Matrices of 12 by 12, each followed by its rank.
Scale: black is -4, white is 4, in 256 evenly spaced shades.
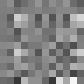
two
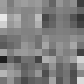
two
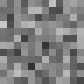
full rank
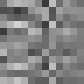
two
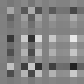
one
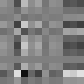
one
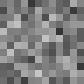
full rank
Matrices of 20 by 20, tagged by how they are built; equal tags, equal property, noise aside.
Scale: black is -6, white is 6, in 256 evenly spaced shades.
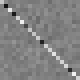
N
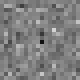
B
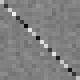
N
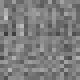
B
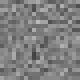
B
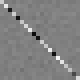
N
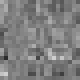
B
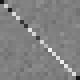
N
